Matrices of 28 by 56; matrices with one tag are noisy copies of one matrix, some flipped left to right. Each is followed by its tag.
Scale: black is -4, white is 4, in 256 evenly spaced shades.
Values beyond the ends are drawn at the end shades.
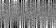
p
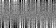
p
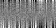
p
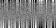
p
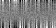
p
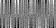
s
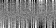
p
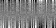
p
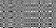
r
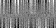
s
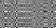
r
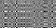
r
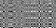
r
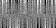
s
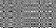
r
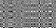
r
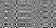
r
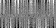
s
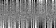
p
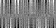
s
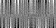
s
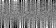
p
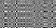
r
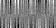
s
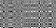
r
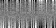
p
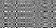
r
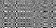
r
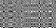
r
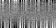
p
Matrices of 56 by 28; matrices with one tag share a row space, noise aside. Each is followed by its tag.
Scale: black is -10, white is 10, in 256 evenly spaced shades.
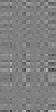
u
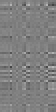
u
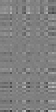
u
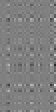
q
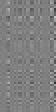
q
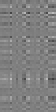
u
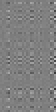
q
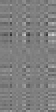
u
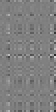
q
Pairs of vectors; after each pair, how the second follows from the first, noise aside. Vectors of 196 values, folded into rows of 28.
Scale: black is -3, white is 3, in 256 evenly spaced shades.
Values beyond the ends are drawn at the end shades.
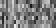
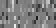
partly zeroed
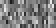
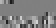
partly zeroed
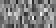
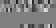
partly zeroed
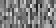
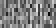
negated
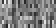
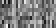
negated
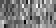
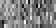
negated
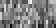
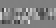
partly zeroed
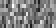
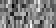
negated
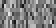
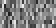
negated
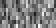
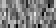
negated
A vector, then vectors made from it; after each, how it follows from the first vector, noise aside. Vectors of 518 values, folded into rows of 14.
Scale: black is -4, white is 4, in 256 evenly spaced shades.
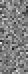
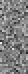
sign-scrambled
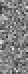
sign-scrambled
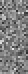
sign-scrambled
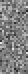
sign-scrambled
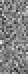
sign-scrambled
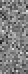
sign-scrambled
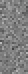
shrunk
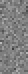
shrunk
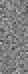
shrunk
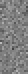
shrunk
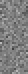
shrunk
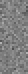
shrunk
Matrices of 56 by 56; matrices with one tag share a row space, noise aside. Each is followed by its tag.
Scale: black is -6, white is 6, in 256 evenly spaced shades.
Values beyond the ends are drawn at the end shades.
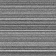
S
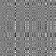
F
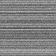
S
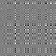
F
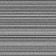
S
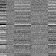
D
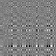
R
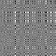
F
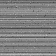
S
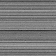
S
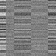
D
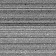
S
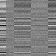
D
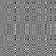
F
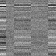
D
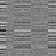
D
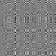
F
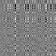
F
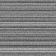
S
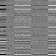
D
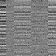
D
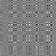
R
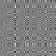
F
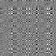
R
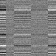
D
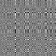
F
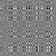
R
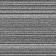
S
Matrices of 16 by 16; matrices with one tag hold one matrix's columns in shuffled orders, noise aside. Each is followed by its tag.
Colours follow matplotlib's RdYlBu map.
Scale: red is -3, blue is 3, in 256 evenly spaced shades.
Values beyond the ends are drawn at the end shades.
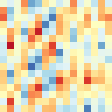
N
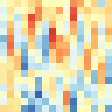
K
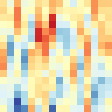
K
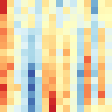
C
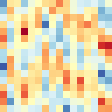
N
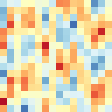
N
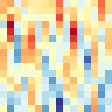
K
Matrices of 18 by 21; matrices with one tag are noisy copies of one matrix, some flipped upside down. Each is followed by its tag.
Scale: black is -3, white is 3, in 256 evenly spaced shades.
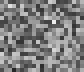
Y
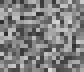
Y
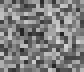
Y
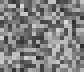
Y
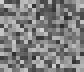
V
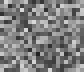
V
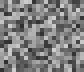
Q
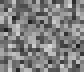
Q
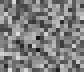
Q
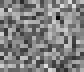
Y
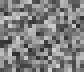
Q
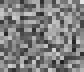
Y
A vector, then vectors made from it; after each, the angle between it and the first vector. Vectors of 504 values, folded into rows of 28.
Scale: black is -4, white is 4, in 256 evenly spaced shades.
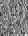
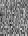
partly aligned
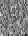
nearly opposite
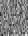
nearly parallel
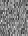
orthogonal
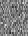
partly aligned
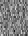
nearly opposite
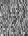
nearly opposite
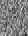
partly opposed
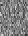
nearly opposite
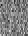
partly opposed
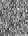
partly aligned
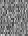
orthogonal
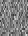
partly aligned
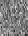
nearly opposite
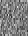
orthogonal
